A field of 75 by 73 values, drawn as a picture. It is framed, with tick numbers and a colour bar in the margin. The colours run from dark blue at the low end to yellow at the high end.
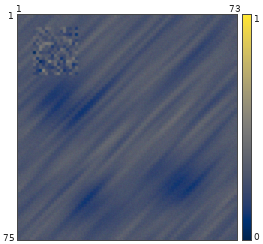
Average level on the scale: 30%. Odd rows or columns: none. Odd patch: rougher, in the top left. Roughest part: top left. Dips: three. Mirror symmetry: none.
